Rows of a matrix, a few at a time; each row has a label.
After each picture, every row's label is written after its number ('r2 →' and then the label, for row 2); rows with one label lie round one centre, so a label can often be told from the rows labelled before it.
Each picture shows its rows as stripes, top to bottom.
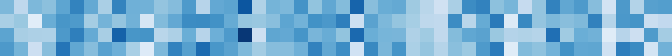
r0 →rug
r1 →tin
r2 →rug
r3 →tin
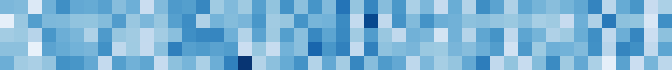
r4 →tin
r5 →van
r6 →tin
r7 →tin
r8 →rug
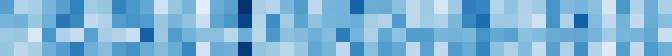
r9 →rug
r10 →rug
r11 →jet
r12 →rug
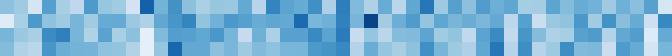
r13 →jet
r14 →van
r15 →tin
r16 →tin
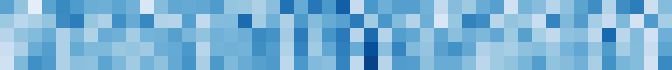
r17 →tin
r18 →rug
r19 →van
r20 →van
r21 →van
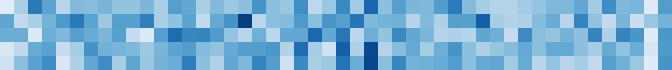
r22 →van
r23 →rug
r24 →tin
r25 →van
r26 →van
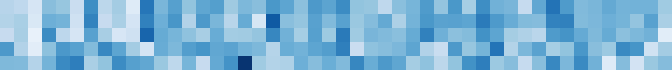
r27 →jet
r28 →jet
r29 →jet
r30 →tin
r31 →rug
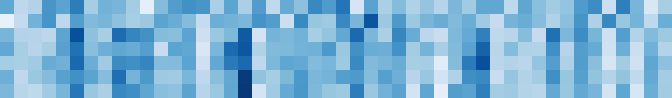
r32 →tin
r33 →van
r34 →rug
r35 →rug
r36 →rug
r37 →rug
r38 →rug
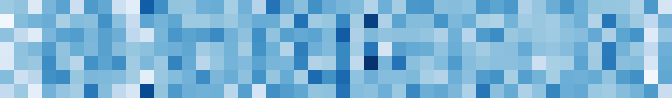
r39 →jet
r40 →van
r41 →tin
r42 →van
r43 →van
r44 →tin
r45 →jet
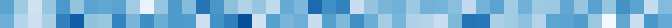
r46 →tin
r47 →rug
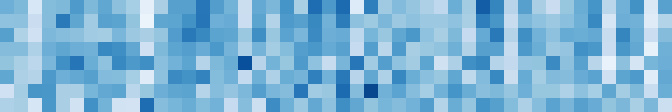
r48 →tin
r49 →tin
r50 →tin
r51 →tin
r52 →rug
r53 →tin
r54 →van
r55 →jet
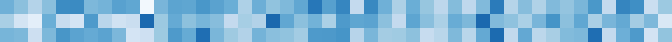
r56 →tin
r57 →jet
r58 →tin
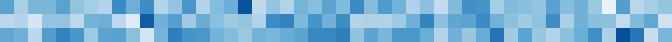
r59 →rug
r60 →jet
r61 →tin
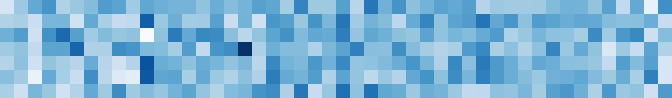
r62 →van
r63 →jet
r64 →tin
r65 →rug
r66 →jet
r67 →jet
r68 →van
